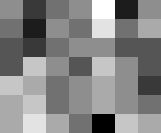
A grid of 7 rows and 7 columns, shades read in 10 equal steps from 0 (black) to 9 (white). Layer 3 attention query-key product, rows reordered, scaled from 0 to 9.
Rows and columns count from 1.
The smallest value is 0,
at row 7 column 5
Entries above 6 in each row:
1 1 0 2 1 1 2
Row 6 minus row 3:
3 5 0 0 1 2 1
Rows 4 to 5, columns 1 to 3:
3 7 5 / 7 6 4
